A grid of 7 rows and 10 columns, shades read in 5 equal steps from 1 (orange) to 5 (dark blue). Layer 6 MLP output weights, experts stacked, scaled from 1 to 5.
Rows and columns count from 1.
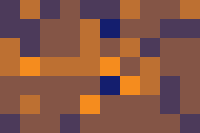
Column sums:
22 19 21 21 17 24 17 20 24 22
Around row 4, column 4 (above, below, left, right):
3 3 2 2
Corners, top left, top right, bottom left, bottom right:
4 2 4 4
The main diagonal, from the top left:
4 4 3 2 3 3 3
